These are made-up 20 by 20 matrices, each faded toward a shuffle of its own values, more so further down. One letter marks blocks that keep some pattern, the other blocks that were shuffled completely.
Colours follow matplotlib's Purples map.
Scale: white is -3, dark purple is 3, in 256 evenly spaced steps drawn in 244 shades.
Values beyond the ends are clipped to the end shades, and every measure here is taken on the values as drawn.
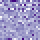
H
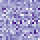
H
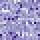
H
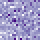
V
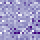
H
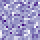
V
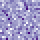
V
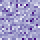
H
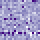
H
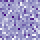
V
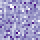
V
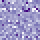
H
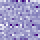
H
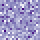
V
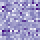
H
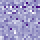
H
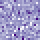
V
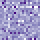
H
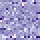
H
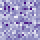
H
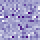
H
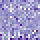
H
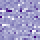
H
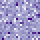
V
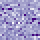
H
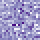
V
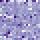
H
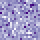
V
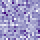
V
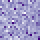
V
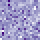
V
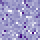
V
